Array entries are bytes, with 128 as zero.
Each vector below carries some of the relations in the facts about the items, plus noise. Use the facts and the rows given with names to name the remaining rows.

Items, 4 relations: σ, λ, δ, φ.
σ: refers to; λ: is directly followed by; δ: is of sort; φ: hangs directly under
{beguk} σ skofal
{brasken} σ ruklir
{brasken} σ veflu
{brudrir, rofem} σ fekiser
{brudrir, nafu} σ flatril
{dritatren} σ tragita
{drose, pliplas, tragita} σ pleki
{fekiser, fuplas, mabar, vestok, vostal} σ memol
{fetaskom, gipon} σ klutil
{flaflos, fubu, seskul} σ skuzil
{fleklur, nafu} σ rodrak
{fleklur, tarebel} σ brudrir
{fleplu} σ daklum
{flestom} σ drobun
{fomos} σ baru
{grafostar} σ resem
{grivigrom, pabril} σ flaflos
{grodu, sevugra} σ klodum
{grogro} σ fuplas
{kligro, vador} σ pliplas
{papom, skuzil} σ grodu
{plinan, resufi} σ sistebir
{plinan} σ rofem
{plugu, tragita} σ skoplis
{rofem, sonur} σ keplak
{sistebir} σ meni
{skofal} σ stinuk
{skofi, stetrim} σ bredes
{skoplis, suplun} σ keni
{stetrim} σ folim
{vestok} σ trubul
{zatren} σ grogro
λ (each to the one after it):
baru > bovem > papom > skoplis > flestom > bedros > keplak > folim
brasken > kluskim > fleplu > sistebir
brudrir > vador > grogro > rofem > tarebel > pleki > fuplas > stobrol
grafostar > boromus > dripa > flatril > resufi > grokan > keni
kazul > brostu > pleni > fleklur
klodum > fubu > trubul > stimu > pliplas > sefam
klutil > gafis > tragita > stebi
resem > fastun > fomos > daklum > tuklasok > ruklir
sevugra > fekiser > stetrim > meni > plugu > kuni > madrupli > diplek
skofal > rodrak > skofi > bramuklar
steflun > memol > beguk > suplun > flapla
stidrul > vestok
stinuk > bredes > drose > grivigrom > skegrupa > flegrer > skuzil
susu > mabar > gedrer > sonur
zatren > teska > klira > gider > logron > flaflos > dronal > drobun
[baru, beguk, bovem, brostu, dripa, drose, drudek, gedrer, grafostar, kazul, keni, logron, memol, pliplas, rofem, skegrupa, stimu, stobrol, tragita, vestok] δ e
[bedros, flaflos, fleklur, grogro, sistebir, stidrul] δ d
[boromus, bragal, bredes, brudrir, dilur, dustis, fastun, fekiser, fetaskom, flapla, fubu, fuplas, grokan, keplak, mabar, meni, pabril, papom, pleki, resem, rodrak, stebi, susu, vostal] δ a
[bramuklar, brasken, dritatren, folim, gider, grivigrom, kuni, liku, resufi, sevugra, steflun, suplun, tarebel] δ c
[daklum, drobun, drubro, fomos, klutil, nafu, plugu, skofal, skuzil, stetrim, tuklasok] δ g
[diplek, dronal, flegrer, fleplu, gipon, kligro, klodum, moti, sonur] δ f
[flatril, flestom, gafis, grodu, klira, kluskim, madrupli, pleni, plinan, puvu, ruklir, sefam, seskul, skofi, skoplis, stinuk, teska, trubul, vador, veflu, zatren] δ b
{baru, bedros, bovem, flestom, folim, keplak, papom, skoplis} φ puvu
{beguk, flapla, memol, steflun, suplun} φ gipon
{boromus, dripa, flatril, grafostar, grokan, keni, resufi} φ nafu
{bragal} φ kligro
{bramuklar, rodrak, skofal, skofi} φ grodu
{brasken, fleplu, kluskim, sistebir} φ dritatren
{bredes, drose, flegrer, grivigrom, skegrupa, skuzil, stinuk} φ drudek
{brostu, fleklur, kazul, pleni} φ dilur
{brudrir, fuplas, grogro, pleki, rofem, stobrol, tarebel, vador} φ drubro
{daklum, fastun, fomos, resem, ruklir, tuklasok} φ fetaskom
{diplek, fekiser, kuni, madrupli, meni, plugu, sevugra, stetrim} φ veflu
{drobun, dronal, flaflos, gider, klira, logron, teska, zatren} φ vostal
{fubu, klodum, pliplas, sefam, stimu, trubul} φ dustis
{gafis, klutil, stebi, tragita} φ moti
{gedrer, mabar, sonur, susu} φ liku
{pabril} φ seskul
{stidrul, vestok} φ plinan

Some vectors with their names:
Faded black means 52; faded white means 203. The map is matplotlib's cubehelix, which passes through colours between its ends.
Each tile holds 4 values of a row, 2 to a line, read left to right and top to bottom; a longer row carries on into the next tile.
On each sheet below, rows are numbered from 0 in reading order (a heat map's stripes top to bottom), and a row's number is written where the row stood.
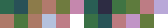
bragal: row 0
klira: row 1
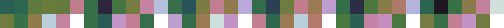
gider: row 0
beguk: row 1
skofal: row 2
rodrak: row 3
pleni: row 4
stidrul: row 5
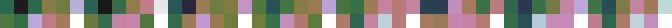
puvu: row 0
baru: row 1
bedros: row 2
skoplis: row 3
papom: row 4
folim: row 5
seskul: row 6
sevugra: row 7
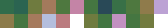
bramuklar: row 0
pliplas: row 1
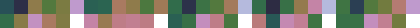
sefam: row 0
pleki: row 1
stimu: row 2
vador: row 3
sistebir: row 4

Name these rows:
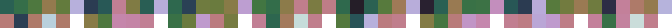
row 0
fleplu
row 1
diplek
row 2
flestom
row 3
fomos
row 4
plinan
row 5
dronal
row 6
fuplas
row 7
fekiser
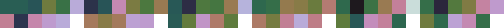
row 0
kligro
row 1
drobun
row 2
skegrupa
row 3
tarebel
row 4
bovem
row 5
grogro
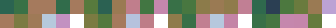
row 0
tuklasok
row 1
meni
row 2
grivigrom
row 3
flatril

